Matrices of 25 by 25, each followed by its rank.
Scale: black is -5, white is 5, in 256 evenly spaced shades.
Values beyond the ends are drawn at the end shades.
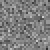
full rank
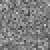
full rank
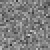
full rank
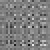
two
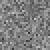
full rank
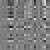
two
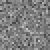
full rank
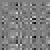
two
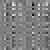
two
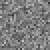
full rank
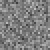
full rank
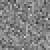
full rank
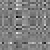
two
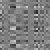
two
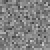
full rank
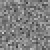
full rank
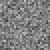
full rank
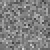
full rank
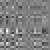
two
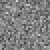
full rank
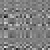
two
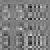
two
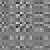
two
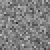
full rank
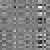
two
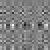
two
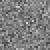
full rank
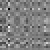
two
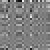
two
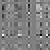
two
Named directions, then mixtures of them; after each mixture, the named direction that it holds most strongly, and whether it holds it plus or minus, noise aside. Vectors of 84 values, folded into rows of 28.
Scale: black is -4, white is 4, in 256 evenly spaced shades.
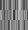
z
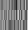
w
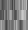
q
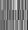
w, minus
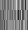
w, minus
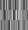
z, plus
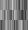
q, minus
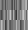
q, plus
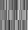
w, plus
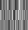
z, plus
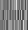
w, minus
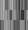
q, minus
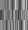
z, minus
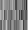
q, minus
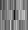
q, plus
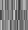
z, minus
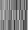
w, plus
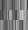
q, plus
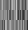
w, minus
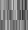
q, minus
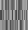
z, minus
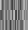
z, minus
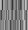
z, minus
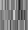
z, minus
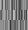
z, minus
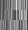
w, minus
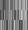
q, plus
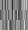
z, minus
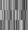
q, minus
